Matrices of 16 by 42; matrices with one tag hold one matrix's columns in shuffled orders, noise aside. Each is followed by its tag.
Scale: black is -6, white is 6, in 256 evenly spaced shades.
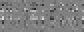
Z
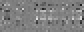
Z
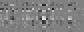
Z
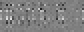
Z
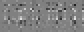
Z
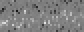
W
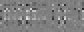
Z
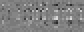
Z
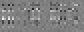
Z
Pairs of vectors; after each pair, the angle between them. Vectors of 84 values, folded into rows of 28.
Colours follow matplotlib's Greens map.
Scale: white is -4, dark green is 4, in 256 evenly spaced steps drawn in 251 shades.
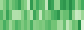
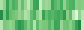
partly aligned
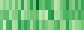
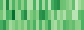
partly opposed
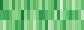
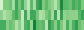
nearly opposite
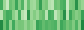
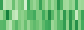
partly aligned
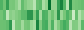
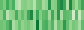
nearly parallel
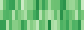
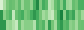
partly aligned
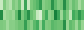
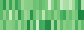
orthogonal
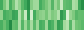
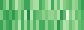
nearly parallel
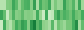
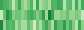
nearly opposite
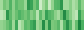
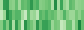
partly aligned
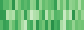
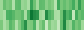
nearly opposite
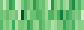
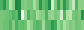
nearly opposite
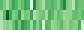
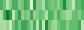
nearly parallel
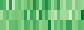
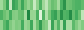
nearly opposite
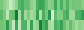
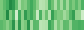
nearly opposite
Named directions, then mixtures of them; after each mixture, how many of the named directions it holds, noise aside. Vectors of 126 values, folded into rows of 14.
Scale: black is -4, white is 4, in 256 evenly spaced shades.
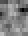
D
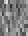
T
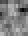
one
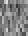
one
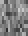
two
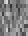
one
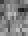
two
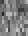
two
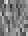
one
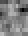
one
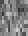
two
